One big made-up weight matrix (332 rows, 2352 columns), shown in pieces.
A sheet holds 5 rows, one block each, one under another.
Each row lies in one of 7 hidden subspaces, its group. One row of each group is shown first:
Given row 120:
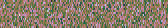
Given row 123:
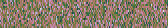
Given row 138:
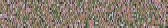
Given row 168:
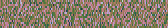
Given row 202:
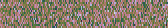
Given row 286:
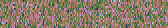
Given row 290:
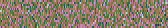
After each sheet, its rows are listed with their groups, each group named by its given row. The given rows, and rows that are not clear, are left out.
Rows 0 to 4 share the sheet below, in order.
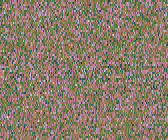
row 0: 290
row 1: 202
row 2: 202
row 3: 123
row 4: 120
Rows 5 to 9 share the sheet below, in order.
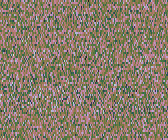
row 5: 202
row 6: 168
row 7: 168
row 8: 123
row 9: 168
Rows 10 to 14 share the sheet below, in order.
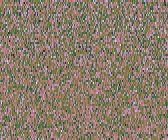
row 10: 168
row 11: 168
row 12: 120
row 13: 286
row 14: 290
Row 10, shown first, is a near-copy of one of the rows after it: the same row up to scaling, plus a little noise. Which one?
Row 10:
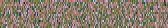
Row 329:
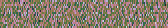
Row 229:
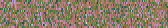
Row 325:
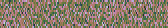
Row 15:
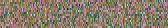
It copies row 329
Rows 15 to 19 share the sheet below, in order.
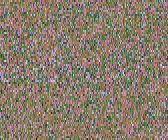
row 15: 168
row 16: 123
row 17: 123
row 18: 138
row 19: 120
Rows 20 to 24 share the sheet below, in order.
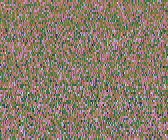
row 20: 120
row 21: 202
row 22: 123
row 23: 168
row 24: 286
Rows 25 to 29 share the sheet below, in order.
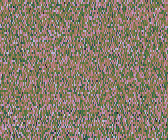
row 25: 138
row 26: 123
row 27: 286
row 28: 168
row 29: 138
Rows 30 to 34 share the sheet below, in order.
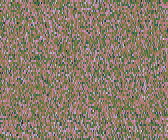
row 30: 168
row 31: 123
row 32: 168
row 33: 120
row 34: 168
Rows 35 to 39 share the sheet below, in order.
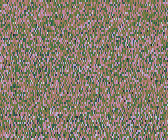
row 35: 290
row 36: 138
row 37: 290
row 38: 168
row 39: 168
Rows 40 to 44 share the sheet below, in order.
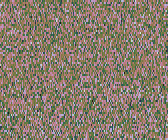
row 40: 202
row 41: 168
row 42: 123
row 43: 202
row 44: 138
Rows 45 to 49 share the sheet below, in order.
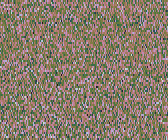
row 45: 120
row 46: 123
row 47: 290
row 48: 168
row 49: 123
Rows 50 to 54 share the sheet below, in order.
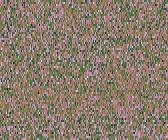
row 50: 138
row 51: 202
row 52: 138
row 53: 120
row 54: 120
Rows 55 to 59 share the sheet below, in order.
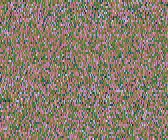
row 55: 286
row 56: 120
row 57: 168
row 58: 120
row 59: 120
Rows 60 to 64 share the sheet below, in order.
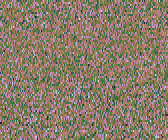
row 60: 168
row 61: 168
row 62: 168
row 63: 202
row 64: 290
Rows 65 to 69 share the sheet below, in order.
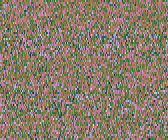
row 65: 290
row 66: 138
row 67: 290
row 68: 202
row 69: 202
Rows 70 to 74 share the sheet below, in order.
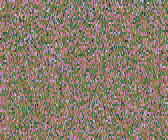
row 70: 120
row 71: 290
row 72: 123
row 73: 202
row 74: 120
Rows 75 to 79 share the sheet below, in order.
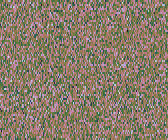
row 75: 138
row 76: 290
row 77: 138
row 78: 123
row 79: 286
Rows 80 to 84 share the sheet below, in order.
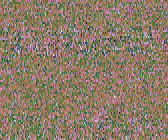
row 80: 168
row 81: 202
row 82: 120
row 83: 202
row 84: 286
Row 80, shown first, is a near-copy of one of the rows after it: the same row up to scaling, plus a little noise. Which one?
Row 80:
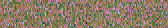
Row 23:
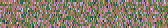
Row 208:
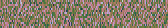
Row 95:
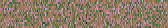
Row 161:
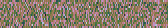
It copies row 95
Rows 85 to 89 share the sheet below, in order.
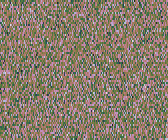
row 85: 286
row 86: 120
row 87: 120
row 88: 120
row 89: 138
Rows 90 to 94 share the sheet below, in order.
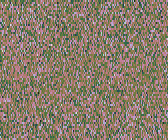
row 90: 286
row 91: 286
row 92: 290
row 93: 120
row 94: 123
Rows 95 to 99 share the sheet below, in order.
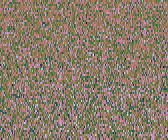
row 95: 168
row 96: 120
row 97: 123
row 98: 202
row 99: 290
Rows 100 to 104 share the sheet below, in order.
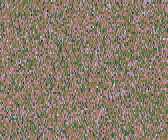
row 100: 120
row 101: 123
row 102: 286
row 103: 168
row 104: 286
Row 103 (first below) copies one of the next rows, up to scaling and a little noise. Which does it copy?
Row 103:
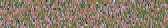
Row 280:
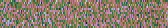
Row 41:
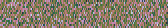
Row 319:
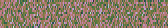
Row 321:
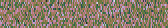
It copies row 321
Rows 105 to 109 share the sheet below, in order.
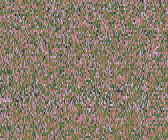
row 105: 120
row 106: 168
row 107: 120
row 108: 120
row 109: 120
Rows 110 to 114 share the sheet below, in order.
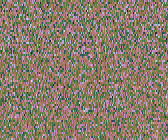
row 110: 138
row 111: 138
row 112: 138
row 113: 138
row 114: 168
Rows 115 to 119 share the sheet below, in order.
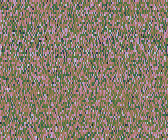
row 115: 202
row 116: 286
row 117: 168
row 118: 120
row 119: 290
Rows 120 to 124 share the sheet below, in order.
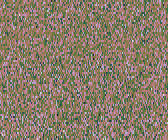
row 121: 120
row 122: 138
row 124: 286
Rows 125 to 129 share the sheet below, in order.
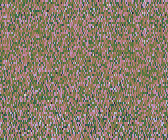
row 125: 120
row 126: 120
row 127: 290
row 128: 290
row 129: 123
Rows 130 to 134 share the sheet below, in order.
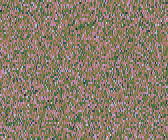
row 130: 290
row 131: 123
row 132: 138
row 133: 290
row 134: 202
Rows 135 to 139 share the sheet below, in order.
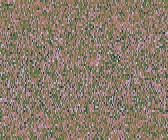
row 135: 120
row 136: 138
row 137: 286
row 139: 290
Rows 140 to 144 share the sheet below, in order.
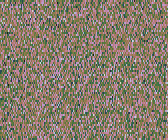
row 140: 286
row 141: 120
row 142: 138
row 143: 138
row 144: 138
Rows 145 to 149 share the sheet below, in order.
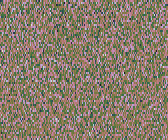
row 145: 138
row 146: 286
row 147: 123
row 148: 138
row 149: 202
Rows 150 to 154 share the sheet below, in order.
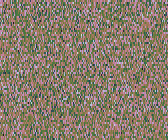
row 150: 290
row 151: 202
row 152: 120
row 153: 123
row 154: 202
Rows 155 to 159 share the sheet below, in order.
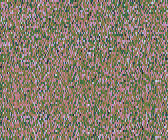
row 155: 286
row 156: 120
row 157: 290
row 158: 290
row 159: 290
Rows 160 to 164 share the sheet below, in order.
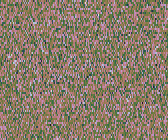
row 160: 168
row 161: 168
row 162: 138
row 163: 123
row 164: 138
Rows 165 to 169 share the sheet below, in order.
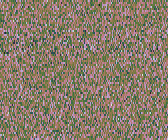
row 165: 202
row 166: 123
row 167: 123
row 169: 202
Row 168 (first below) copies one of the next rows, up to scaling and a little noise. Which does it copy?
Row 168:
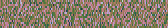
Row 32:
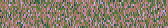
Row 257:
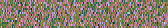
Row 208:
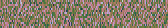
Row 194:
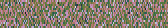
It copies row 208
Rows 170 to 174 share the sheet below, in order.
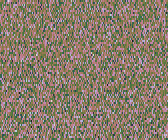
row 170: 138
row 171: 120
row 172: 286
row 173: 286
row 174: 168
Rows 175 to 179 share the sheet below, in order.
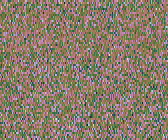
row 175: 138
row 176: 290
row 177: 290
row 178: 123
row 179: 202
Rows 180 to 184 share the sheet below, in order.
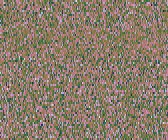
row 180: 123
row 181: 290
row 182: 168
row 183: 120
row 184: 123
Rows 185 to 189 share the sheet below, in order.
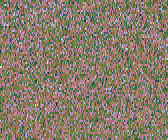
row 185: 123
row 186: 286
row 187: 290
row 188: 202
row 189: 286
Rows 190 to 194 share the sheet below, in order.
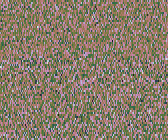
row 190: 202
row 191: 138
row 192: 290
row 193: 202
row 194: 168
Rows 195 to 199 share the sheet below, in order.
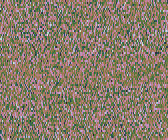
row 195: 123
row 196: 290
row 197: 138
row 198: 168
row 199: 286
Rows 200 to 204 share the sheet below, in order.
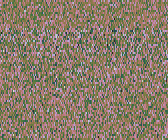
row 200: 290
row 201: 202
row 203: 138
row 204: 168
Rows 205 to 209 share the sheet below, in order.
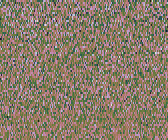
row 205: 202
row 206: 290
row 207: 286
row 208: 168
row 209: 120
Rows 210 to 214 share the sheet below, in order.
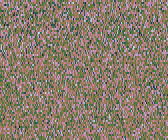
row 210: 123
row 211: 286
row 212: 202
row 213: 123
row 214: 120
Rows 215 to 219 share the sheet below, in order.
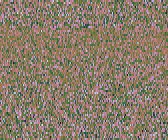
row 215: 138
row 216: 168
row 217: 138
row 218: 286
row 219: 123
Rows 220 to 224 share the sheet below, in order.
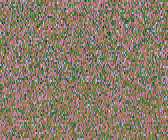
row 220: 286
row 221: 120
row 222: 123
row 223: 290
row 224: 168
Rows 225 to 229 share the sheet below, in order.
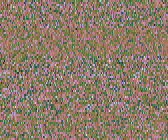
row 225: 138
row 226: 123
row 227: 120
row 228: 290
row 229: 168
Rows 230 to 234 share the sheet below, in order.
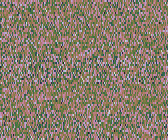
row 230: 286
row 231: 290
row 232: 123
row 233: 290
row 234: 290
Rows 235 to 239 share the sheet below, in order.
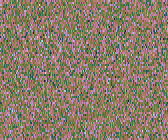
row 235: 290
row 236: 123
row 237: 202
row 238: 202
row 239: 123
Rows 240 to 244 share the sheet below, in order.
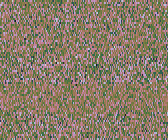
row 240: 202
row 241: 290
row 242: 123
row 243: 123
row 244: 123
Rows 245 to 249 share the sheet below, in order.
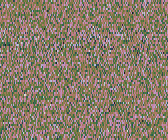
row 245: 120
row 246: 120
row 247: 123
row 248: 290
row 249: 138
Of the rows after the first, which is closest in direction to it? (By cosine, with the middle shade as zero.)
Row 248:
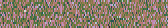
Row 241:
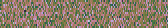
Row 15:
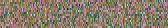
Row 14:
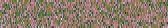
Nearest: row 14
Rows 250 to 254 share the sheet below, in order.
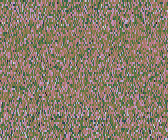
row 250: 286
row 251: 290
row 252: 138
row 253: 286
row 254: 138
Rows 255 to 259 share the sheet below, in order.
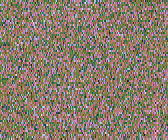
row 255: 168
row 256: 120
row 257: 168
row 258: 168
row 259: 168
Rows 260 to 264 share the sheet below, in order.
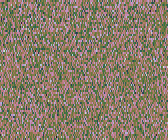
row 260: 286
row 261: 168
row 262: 123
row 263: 286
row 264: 286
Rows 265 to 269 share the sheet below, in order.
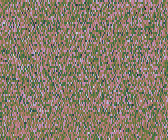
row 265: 168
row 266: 168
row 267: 168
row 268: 138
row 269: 290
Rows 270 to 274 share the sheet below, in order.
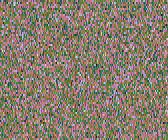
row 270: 202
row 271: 286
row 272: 123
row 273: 138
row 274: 123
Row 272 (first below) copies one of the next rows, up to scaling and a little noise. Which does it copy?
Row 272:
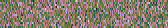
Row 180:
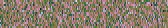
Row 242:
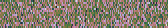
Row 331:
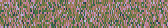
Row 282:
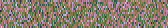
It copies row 242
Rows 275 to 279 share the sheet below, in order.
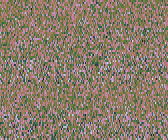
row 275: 168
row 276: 120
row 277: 286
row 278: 168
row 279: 123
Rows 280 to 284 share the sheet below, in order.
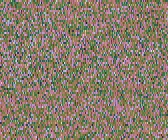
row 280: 168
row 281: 123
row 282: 123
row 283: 120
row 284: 290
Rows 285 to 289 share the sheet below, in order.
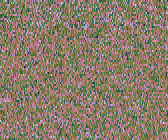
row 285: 138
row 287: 290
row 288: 120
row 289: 123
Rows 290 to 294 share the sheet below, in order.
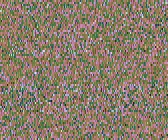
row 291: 168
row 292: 168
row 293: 286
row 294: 290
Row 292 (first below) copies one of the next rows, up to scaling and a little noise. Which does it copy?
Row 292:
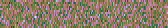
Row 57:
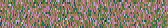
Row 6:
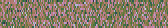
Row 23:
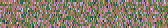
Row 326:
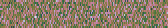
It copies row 326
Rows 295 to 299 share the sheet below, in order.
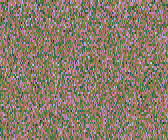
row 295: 286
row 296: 138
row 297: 202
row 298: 168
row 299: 123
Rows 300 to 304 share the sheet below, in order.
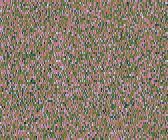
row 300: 290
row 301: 138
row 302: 138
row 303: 286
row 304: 290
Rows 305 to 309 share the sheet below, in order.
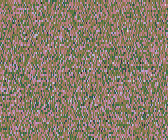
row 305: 168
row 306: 290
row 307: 202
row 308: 202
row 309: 120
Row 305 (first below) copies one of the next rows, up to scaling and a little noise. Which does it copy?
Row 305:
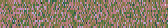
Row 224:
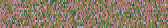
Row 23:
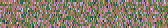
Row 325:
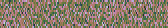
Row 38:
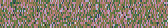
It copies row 224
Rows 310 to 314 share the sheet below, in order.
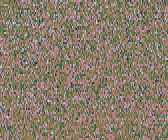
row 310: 168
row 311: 123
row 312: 290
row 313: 286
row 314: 120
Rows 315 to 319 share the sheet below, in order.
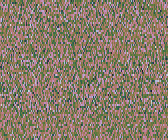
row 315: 286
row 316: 168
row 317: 290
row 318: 202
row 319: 168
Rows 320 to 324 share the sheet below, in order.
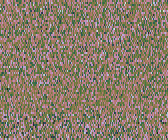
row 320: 123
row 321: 168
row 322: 138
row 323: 120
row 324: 123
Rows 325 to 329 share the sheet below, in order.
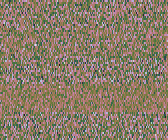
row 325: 168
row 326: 168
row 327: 168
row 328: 168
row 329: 168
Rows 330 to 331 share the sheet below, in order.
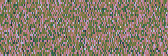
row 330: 138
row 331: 123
